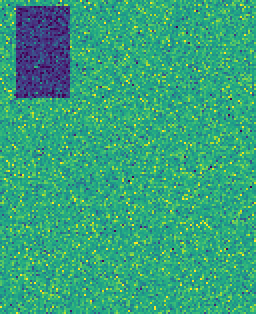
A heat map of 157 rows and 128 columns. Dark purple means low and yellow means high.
The values are skewed, with a long tail toward low values. The top left is the ninth with the lowest average. There are no regular stripes. The halves do not mirror each other. An odd patch, lower than its surroundings, sits in the top left. Overall the values sit about 60% of the way up the scale.
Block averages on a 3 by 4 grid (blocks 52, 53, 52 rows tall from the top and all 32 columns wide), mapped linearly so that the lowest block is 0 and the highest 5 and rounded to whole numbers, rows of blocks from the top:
0 4 5 5
5 5 5 5
5 5 5 5
